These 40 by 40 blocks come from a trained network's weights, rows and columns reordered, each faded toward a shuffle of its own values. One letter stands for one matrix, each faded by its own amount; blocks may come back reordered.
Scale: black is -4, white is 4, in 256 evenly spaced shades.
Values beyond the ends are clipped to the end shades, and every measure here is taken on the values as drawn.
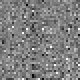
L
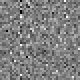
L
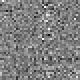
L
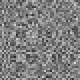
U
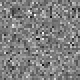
L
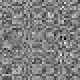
U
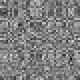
U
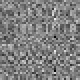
U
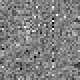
L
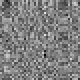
U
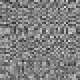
U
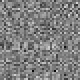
U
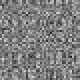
U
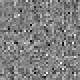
L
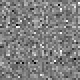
L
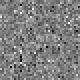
L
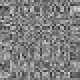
U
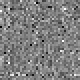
L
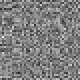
U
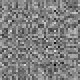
U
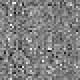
L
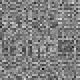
U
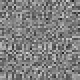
U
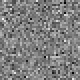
L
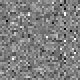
L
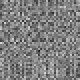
U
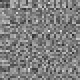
U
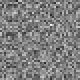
U
